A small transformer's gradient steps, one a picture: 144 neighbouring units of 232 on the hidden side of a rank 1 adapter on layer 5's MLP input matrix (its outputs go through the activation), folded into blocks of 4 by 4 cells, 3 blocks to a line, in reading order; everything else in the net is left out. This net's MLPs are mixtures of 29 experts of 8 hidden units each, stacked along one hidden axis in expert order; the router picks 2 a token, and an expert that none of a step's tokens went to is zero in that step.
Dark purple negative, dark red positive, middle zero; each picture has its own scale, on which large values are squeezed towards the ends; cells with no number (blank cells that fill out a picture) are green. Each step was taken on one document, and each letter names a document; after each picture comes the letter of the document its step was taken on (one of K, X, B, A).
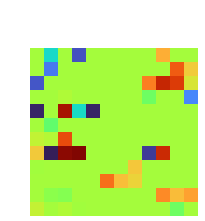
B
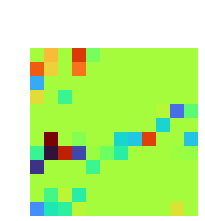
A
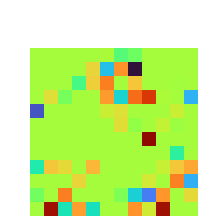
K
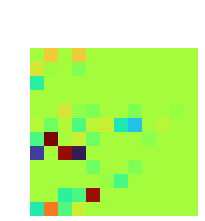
A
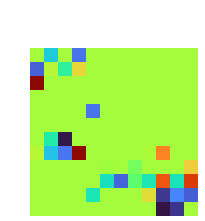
B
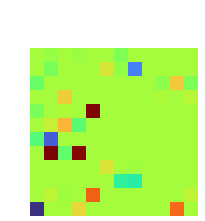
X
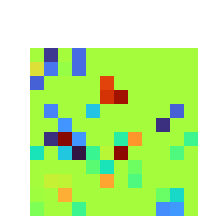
A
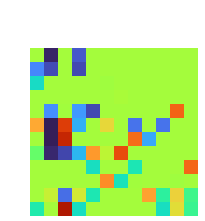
A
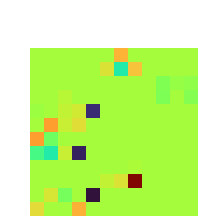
X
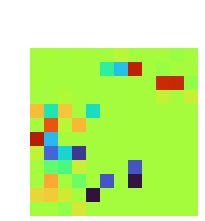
X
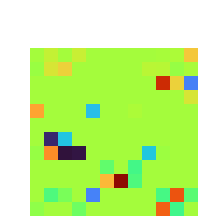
B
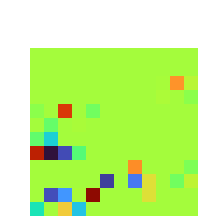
X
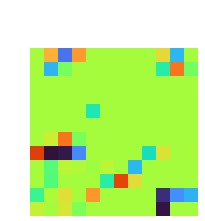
B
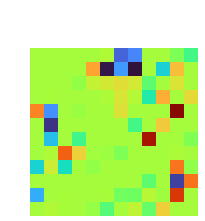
K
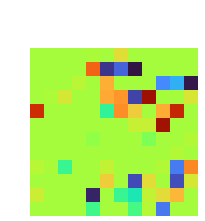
K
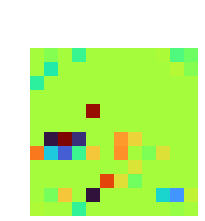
B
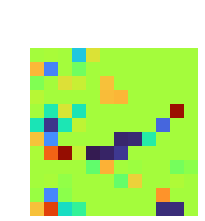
A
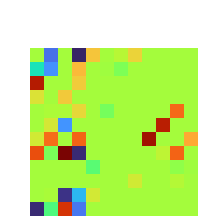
A
